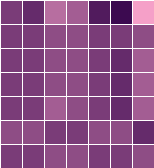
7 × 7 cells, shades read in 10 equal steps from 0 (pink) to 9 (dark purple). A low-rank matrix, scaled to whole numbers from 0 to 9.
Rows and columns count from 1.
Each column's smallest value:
5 5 3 4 5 5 0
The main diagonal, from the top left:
6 6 5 5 6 5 5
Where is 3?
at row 1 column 3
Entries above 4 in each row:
4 7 6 6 5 7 7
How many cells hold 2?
0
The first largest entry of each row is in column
6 1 6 6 6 7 1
